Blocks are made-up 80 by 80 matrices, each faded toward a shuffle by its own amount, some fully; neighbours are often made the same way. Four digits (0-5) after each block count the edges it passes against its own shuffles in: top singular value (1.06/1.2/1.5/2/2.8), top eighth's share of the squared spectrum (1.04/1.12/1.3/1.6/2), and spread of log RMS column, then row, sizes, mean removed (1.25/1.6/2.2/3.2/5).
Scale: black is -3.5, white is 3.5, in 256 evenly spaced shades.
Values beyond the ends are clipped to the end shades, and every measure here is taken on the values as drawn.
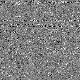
1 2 0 3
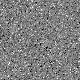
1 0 0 0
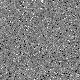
0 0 0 0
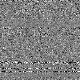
2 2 0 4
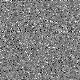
1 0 0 1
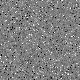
1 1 0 0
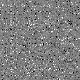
3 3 1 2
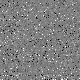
2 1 0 1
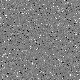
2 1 0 0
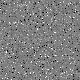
1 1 0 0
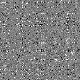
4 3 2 2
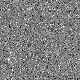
2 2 0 1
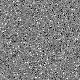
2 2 0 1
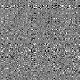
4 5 2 3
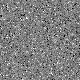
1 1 0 0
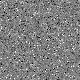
0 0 0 0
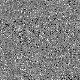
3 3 1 1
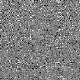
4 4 2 3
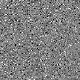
3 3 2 2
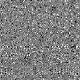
3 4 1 2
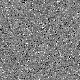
2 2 0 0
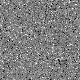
2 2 0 0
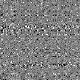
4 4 2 3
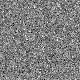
0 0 0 0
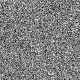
1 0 0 0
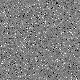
0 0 0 0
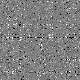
3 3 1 2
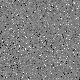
0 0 0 0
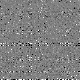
3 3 2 3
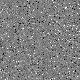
0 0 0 0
